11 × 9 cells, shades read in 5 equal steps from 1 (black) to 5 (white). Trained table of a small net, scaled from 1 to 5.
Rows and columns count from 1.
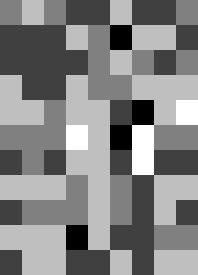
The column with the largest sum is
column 5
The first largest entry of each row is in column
2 4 6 1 9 4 7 1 5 1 2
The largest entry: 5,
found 4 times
